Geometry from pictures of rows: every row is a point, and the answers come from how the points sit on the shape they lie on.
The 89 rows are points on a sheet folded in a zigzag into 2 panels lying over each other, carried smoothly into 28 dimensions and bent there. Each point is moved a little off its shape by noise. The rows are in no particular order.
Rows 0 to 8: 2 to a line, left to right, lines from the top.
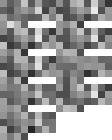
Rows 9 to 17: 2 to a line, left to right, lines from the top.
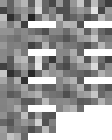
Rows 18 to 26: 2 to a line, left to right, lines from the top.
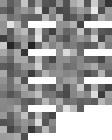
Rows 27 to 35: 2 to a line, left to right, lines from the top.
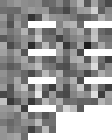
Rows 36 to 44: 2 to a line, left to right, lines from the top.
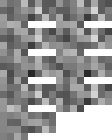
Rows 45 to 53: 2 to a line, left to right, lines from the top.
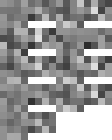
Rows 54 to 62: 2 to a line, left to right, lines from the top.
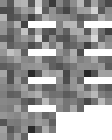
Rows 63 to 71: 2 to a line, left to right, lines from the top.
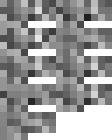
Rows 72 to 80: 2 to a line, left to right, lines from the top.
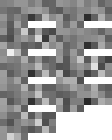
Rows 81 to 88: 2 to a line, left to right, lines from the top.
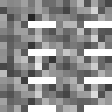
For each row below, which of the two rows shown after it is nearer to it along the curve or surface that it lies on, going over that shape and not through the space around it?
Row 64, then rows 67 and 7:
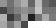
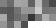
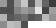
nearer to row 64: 7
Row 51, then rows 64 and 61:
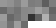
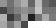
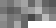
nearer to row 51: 64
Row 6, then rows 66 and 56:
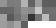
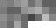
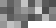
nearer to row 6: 56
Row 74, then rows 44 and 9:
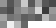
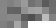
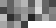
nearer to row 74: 9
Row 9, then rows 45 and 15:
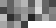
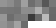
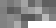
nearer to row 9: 45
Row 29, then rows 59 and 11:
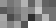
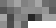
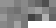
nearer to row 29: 11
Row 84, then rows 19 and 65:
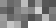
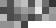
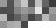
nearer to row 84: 65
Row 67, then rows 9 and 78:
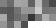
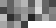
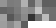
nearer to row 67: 9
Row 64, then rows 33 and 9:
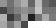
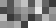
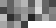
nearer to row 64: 9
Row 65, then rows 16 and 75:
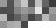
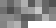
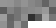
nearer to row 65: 16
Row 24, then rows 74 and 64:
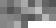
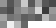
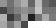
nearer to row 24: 74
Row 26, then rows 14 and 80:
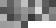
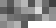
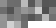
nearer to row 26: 80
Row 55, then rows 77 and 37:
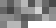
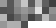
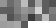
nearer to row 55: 77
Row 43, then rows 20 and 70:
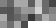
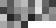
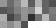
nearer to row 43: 20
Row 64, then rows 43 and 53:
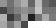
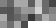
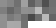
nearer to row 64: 53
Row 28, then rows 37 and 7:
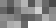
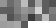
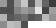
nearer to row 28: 7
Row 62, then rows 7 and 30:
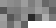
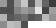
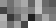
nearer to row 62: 30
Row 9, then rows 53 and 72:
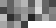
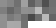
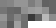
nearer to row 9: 53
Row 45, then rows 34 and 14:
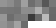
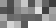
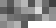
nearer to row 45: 34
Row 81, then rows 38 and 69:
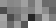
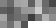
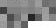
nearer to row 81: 69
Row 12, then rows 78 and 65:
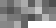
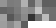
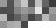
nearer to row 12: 65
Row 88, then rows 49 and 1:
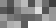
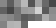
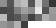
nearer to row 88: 49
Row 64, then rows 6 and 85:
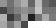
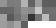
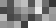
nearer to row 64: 6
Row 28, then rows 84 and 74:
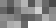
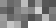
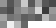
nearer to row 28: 74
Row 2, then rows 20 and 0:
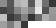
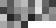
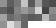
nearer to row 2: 20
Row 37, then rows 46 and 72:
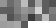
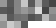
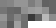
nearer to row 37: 46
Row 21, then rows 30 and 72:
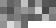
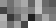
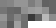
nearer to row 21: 30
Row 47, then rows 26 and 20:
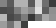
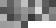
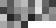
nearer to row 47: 20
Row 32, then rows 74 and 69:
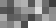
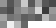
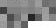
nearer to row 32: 74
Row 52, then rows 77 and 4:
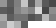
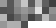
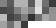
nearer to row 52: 77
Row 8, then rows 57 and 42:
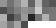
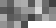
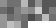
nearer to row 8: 42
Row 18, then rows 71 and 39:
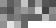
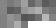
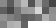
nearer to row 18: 39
